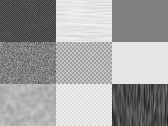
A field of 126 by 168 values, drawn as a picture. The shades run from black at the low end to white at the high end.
The table splits into 3 rows of 3 panels. Panel 1,1: low, checkered. Panel 1,2: very high, streaked across, faint in contrast. Panel 1,3: middling, flat. Panel 2,1: middling, fine-grained. Panel 2,2: high, checkered. Panel 2,3: very high, flat. Panel 3,1: high, blotchy, faint in contrast. Panel 3,2: very high, checkered, faint in contrast. Panel 3,3: low, streaked downward.
